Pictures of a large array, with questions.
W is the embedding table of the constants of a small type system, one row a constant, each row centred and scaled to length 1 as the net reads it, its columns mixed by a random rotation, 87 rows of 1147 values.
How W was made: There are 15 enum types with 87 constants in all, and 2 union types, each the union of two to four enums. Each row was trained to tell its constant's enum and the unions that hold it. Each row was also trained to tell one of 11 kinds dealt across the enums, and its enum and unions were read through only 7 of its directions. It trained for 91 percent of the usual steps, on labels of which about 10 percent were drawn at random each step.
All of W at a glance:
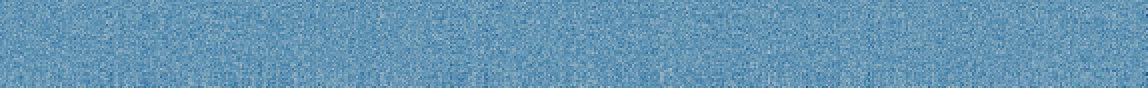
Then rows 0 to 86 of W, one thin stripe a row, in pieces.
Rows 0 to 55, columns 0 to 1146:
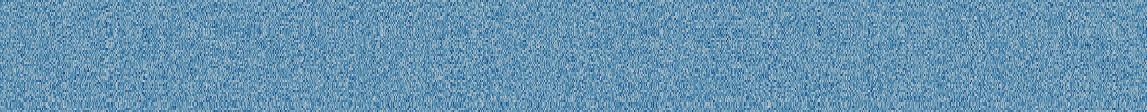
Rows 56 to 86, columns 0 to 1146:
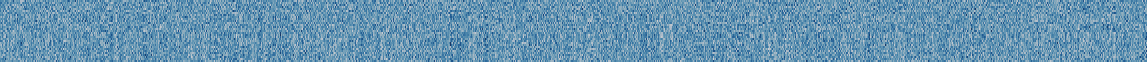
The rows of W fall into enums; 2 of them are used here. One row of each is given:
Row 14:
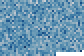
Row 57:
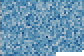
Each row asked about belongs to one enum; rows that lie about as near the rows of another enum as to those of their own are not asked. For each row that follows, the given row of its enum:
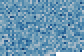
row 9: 14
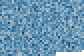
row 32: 57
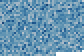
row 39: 14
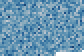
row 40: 57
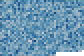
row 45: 57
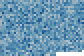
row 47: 14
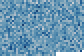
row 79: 14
